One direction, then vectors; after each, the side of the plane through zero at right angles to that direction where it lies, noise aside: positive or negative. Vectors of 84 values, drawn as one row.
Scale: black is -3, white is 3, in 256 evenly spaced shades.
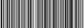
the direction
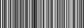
negative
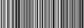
positive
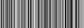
positive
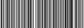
positive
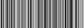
positive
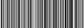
positive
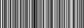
negative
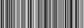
positive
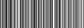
negative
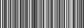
negative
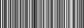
negative
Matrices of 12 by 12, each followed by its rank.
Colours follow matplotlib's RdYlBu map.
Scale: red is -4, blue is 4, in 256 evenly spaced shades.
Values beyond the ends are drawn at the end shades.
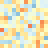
full rank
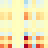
one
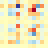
two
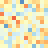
full rank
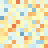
full rank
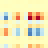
one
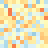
full rank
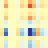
one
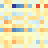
two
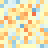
full rank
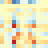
two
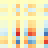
one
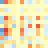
two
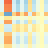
one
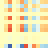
one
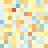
full rank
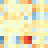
two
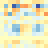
two
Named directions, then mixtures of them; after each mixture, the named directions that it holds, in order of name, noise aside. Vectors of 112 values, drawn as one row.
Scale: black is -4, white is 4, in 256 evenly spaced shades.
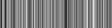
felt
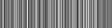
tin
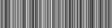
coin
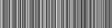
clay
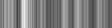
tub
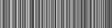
clay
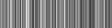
clay, coin, tub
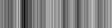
tub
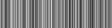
coin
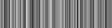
clay, coin, tin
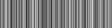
coin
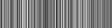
clay, tin, tub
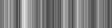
tub
